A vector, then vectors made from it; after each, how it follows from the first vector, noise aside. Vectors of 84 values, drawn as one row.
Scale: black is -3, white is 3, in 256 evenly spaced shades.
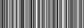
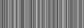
shrunk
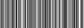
wrapped around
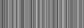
shrunk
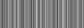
shrunk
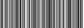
wrapped around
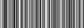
wrapped around
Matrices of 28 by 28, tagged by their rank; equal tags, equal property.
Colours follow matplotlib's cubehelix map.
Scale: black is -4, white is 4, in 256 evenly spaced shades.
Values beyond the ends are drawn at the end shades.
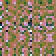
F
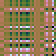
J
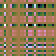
J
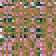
F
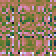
F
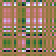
J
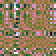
F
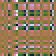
J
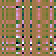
J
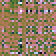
F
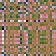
F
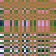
J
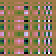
J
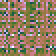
F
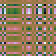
J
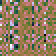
F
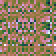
F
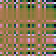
J
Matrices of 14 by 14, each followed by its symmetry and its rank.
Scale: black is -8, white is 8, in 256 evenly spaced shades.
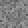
neither, full rank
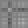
symmetric, rank one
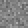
neither, full rank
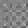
symmetric, rank three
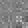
symmetric, rank three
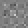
symmetric, rank three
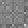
symmetric, rank three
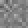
symmetric, rank three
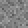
neither, full rank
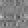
neither, rank three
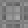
symmetric, rank one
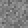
neither, full rank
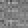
neither, rank three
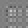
symmetric, rank one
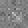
symmetric, rank three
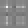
symmetric, rank one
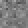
neither, rank three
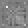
symmetric, rank three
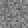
neither, full rank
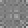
symmetric, rank three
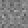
neither, rank three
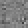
neither, rank three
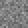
neither, full rank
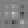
symmetric, rank one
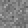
neither, full rank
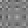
symmetric, rank one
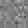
neither, rank three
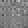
neither, rank three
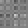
symmetric, rank one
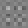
symmetric, rank one
